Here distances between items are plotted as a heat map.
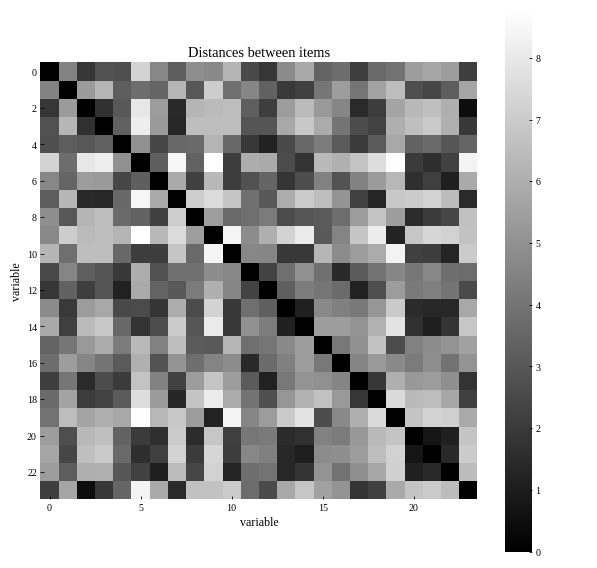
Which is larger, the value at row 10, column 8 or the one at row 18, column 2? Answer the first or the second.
the first
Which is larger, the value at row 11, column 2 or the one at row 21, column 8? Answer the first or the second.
the first
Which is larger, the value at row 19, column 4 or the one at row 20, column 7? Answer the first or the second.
the second
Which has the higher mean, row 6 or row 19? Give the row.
19
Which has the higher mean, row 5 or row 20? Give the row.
5
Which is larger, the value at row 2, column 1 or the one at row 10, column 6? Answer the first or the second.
the first
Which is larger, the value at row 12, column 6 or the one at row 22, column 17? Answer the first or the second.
the second
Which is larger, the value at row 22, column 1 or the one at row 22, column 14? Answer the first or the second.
the first
